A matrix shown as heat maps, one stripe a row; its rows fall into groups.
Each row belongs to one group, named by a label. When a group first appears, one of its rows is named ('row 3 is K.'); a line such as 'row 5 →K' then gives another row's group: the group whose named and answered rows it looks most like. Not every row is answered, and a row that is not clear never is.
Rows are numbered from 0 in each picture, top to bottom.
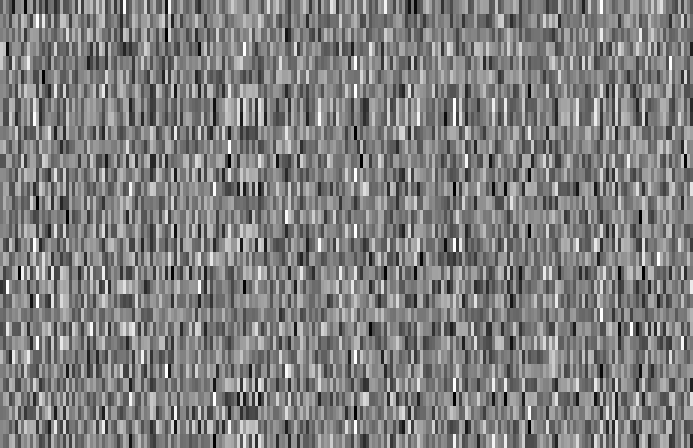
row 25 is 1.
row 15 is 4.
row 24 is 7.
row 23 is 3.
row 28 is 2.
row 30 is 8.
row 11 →7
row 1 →7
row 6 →8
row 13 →2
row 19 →7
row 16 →8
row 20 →3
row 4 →1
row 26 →4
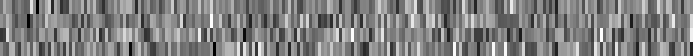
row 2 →3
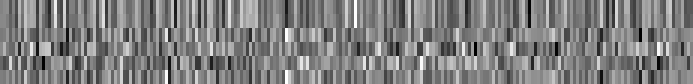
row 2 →4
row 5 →4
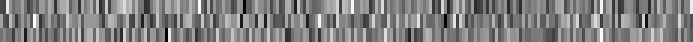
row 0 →3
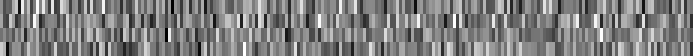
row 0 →7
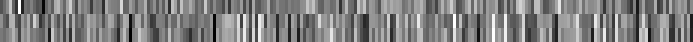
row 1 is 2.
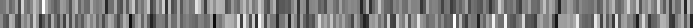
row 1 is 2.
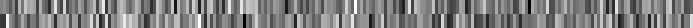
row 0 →8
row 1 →3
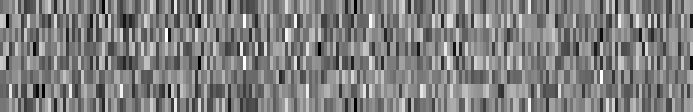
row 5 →3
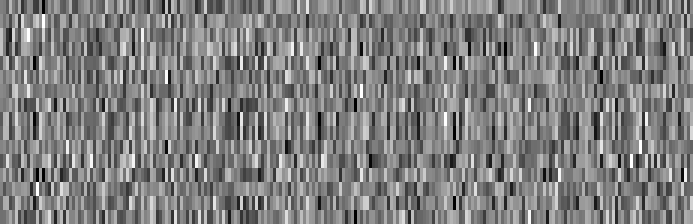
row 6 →1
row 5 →4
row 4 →2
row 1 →7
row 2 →1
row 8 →2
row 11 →3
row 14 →2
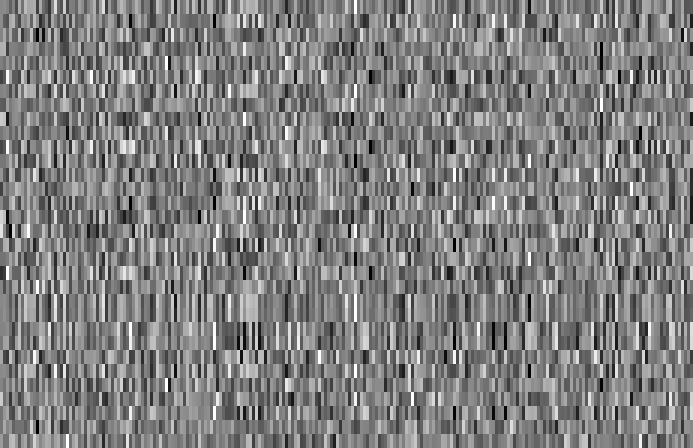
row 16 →1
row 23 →2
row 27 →4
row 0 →8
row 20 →7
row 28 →1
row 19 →3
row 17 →2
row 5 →3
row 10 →3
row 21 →8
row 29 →2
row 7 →3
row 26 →8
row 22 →8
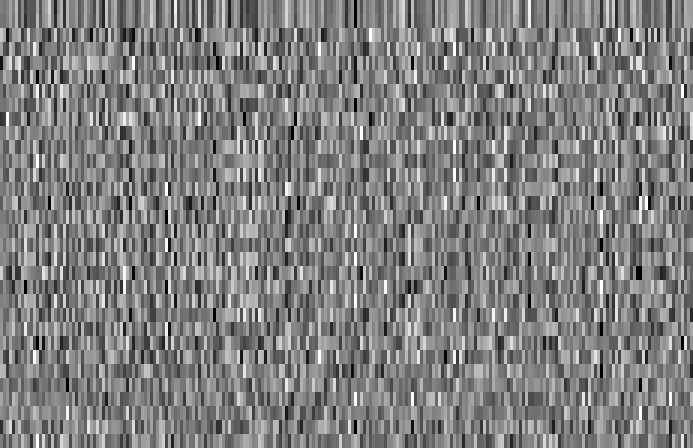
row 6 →7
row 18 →8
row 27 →4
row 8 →3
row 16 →8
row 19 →1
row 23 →4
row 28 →1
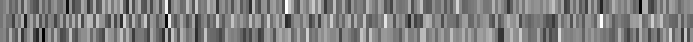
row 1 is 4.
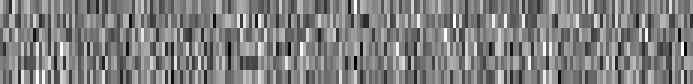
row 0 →1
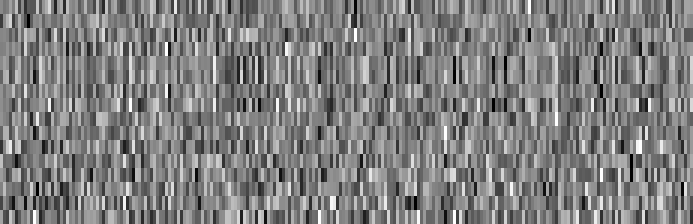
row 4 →2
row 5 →2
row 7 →2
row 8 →7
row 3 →4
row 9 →2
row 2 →8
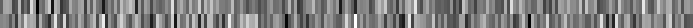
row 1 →8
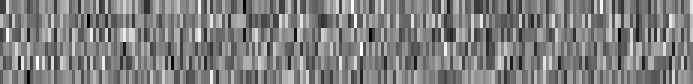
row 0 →3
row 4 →7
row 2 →3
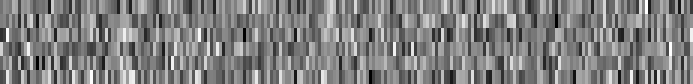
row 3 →1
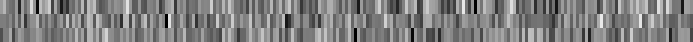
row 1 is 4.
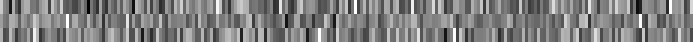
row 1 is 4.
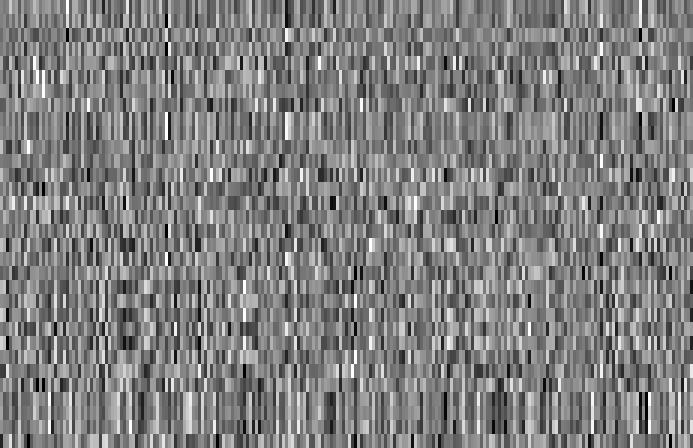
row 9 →4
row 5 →7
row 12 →1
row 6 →7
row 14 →4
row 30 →2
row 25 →8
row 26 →3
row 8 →4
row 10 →1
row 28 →2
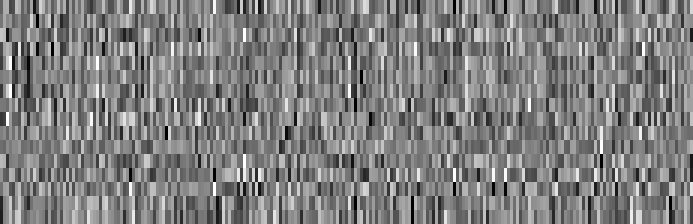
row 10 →3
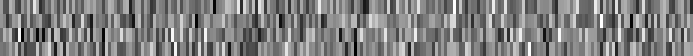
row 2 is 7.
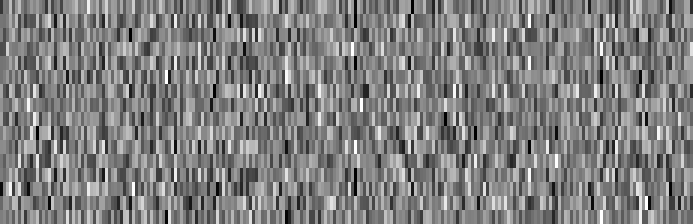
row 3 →3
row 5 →4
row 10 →8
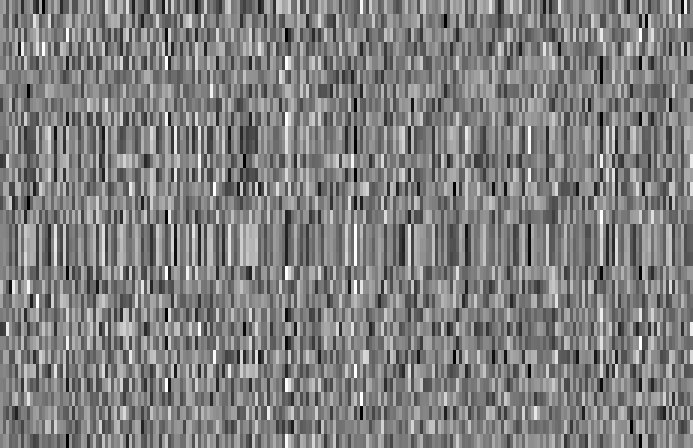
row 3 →7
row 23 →3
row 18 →8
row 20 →1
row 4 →4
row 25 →2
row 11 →3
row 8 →4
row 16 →8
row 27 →4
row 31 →4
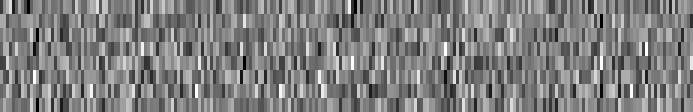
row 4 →3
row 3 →2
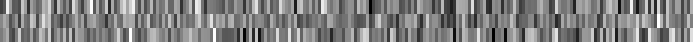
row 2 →2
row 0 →3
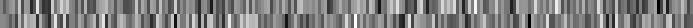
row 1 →8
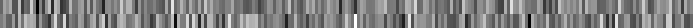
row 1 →8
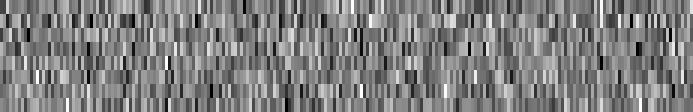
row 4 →4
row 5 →7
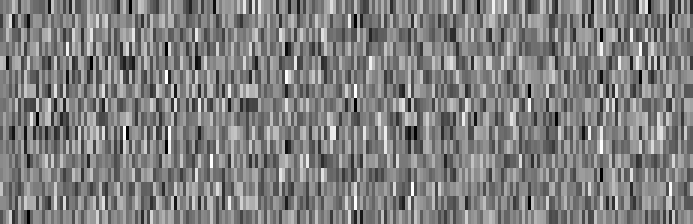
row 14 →8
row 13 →1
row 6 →8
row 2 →3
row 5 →4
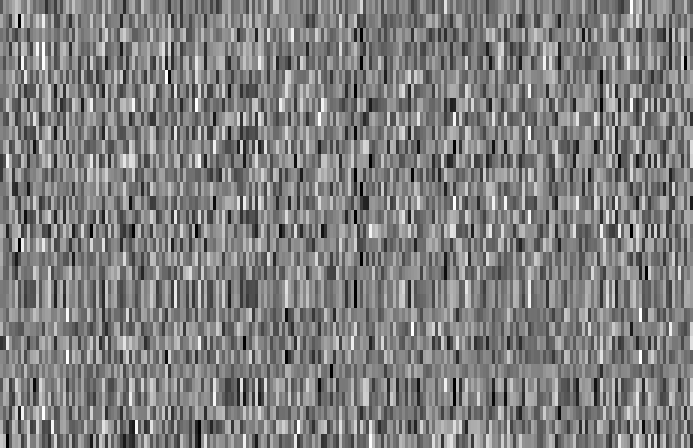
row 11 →3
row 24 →3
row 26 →4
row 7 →3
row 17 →7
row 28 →2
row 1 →7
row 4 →7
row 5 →4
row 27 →2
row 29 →7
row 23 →1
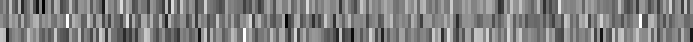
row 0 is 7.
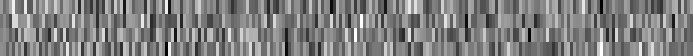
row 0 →4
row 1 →1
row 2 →8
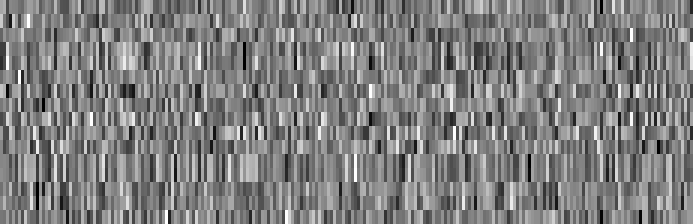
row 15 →4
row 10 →7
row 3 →3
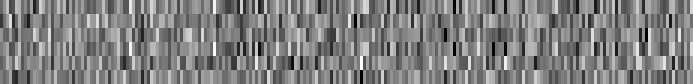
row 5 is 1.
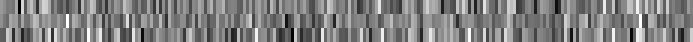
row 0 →7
